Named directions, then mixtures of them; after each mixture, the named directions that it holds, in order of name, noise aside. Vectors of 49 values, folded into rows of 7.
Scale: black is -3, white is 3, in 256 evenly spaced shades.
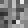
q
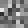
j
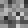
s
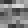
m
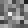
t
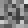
t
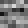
m, q, t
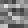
m, t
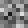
j, s, t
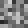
j, t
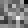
q, s, t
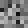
j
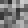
m, q, t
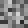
j, t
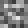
m, s, t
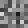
j, t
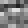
j, m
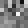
j, q, s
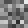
m, q, t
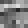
j, m, q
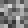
j, m, s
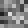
q, t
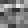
j, m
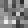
q, s
